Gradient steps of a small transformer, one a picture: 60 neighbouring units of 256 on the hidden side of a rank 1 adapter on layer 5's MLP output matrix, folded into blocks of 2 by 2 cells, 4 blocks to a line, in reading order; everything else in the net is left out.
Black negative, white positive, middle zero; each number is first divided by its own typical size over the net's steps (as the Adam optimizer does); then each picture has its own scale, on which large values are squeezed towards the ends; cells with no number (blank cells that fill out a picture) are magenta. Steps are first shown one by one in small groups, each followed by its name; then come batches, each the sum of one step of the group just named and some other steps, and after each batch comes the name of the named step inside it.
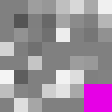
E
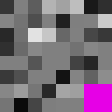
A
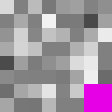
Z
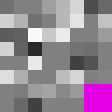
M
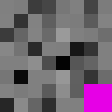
E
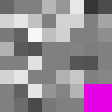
M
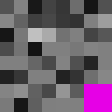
A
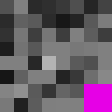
A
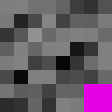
Z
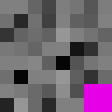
E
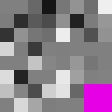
E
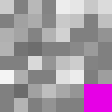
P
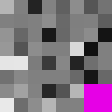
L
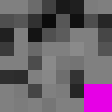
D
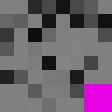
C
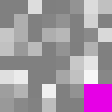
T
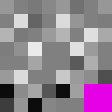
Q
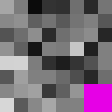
L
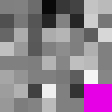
T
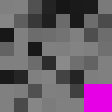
D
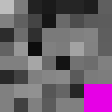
D
